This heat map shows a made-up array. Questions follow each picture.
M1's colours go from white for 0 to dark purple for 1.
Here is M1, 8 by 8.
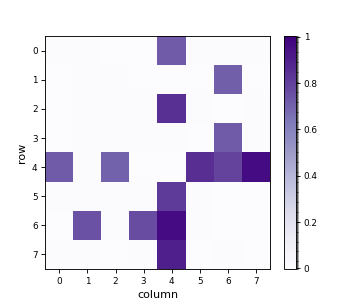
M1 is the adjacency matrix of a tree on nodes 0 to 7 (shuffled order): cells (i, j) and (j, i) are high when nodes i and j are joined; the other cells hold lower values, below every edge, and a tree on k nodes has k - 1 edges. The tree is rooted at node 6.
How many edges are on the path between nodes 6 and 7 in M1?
2
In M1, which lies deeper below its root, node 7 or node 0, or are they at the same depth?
the same depth
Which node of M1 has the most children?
4
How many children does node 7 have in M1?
0
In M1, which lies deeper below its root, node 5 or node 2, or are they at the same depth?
the same depth
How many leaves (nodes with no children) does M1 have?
6
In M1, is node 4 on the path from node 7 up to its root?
yes
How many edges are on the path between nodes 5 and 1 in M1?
3
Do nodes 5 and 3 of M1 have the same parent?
no
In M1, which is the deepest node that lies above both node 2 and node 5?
4
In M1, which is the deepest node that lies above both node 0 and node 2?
4
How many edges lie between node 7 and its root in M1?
2
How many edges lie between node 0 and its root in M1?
2
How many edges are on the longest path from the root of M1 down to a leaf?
2
